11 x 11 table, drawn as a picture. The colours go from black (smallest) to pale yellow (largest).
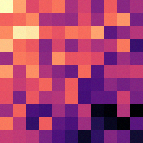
The bottom right is the ninth with the lowest average. The halves do not mirror each other. No regular stripes run through it. The field climbs toward the top left. The top left is the ninth with the highest average. On average the colour sits 50% of the way up the scale.
